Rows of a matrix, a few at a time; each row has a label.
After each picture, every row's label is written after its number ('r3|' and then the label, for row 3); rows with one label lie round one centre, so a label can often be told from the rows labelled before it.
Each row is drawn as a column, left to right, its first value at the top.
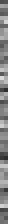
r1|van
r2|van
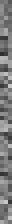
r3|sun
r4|sun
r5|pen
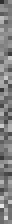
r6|van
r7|pen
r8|sun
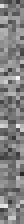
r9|van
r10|van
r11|pen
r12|pen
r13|van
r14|sun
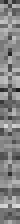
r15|van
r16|van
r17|sun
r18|van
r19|van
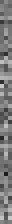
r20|pen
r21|sun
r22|pen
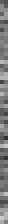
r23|pen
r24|pen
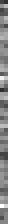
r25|van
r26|van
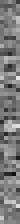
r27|pen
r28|sun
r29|sun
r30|sun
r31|van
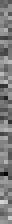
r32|sun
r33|sun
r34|pen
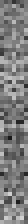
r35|sun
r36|pen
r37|pen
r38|van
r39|pen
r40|pen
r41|sun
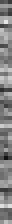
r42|van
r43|van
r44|van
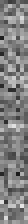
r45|sun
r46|pen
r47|van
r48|van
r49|sun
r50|van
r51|pen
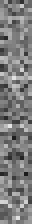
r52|sun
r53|sun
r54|van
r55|pen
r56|pen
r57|van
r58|sun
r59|pen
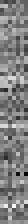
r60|van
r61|van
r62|pen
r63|van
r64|sun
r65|van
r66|sun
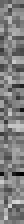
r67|sun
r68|pen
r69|van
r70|sun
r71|sun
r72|sun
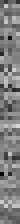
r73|sun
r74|van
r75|sun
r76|van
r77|van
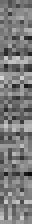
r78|pen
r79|sun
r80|pen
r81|sun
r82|sun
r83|pen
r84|sun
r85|sun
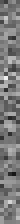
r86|pen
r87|van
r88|sun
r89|sun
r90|pen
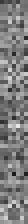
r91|pen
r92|pen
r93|van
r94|sun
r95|van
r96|pen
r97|sun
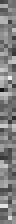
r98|van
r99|van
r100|pen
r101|sun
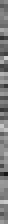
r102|sun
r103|sun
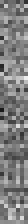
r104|sun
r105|van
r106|pen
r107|pen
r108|van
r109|pen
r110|van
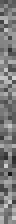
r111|pen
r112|van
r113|sun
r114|pen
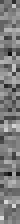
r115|pen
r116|sun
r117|sun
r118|van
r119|sun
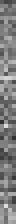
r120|pen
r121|van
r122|pen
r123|pen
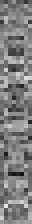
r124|pen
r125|van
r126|sun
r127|sun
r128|sun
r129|sun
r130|van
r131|pen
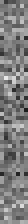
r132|sun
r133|pen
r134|pen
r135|van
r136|sun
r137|van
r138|sun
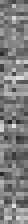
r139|sun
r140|pen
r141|pen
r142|van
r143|pen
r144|pen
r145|pen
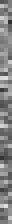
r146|van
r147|van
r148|pen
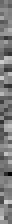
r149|pen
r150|sun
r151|sun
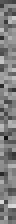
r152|sun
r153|pen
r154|van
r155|van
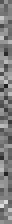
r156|van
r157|sun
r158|pen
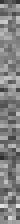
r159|van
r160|van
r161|pen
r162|pen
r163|van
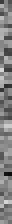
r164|van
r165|sun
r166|sun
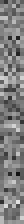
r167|pen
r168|van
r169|sun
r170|van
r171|sun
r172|pen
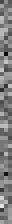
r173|van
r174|sun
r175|pen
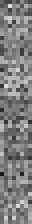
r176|sun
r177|pen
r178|van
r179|pen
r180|van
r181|sun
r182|van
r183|pen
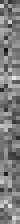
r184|van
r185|sun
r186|van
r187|pen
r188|pen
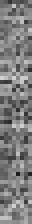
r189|pen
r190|pen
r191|pen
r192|van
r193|sun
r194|van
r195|pen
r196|sun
